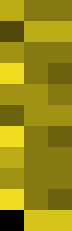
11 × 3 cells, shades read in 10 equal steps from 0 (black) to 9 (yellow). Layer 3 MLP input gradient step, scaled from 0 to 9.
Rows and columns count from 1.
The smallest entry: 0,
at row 11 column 1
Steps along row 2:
up same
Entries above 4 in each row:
3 2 3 2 3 2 2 3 3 2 2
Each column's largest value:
9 8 8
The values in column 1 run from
0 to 9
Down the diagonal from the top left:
7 7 5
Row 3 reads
6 5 5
